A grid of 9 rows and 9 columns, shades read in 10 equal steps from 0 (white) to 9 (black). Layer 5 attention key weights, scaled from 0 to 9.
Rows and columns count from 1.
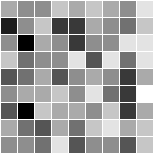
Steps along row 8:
up up down up down down up down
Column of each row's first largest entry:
2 1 2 6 8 8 2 3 5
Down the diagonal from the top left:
3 4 3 4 4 1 2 3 2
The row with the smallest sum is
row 1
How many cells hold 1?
9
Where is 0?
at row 6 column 9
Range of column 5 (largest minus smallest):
6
